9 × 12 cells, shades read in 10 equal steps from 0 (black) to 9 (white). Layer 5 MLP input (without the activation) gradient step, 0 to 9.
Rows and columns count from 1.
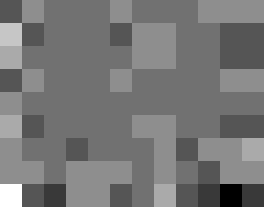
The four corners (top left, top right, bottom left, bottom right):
3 5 9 2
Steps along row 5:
down same same same same same same same same same same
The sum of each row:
52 49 50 51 49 49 52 55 44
